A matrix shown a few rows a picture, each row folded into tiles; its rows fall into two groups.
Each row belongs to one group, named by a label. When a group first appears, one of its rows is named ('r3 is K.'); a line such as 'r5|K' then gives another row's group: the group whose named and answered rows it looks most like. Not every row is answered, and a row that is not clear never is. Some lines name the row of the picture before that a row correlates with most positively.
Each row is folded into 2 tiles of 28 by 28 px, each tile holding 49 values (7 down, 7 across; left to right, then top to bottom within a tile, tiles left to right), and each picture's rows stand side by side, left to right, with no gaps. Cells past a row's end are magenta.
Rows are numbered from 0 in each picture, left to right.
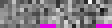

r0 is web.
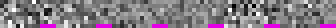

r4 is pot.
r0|web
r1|web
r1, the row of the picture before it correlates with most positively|1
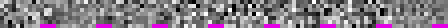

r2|pot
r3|pot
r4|pot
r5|web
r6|web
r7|pot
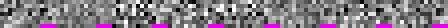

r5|web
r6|pot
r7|web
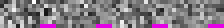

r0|web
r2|web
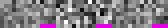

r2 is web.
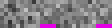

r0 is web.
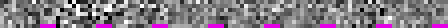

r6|web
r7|web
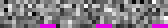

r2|web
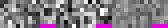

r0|web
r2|web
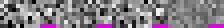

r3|web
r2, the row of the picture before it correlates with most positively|1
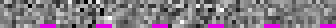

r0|pot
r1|web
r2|pot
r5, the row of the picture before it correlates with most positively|2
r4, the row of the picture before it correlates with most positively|2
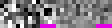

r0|web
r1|pot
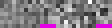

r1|web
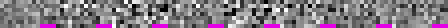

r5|pot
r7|pot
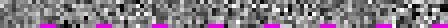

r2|pot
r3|web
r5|pot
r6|web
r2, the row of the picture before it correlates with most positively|5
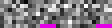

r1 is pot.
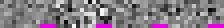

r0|pot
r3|pot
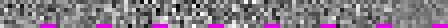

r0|pot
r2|web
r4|web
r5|web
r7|web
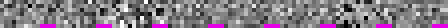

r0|pot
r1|web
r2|web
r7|pot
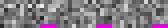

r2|web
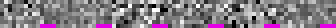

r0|pot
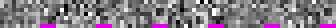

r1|pot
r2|web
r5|web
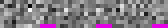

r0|pot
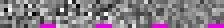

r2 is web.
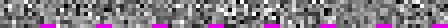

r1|pot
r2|pot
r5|web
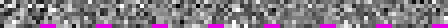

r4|web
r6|web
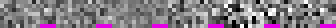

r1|web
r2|web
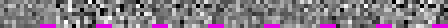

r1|web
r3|pot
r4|web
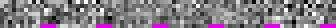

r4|web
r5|pot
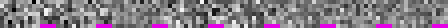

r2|web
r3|web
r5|web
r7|web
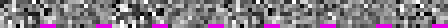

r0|web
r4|web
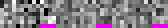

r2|web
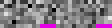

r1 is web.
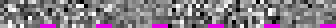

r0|web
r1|pot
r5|pot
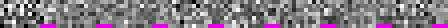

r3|pot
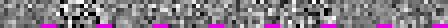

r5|web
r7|web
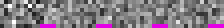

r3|web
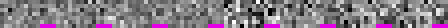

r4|web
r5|pot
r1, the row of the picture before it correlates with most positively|1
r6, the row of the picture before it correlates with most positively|2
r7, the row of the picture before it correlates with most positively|2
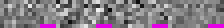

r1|pot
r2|pot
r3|pot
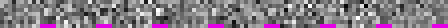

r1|web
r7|pot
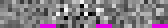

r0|web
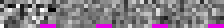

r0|pot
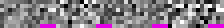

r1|pot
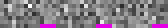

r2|pot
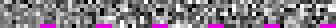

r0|pot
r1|web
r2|web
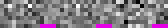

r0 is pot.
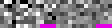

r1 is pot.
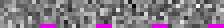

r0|web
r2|pot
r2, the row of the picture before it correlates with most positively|1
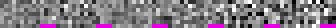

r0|web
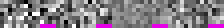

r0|pot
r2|web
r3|web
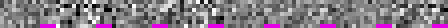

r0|web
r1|pot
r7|pot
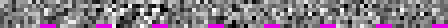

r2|pot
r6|pot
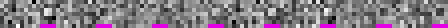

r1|web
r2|pot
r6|web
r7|web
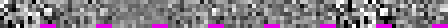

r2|web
